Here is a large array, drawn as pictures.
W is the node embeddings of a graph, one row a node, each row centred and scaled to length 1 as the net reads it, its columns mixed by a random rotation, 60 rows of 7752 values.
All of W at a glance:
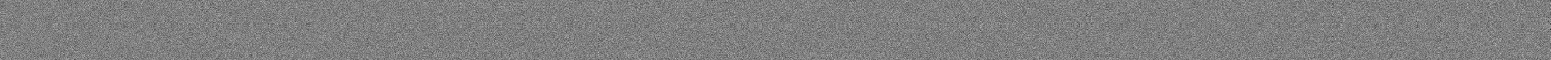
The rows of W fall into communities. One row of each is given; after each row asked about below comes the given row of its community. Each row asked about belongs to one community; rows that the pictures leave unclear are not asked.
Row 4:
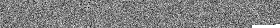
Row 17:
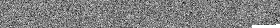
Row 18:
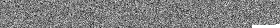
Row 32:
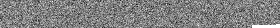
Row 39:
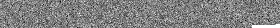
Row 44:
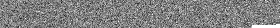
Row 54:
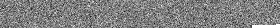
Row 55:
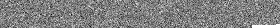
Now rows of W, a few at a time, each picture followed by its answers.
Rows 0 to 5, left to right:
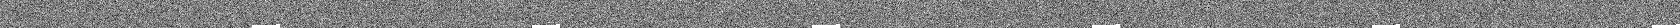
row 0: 44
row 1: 39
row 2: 55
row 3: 4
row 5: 55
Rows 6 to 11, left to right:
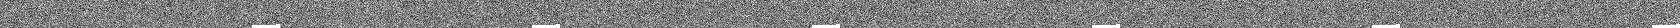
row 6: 17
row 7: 4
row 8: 32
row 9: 54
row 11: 54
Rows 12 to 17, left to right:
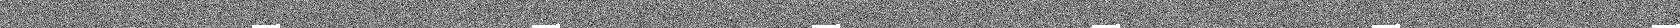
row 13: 44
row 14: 55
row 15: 44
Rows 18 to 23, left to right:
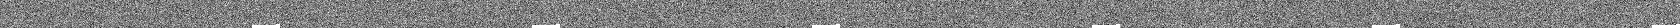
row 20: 18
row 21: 17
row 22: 4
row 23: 44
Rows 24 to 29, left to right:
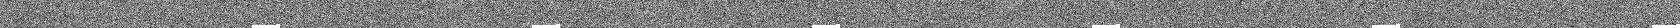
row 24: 44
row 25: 32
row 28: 54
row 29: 44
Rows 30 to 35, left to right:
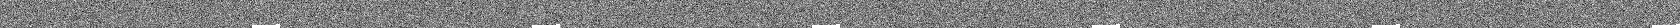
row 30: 18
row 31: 17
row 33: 54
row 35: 32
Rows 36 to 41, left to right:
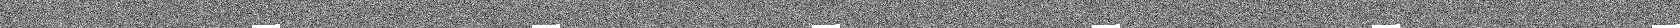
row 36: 4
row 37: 32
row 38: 39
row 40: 18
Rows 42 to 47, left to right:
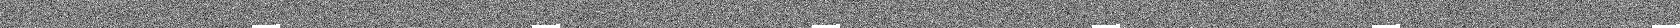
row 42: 54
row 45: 17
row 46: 39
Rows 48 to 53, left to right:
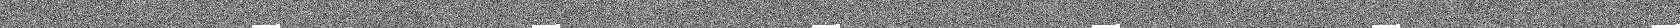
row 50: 4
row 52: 54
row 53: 39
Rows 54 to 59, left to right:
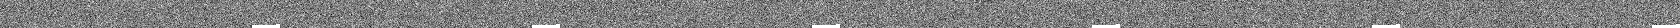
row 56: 54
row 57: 55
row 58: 17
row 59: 39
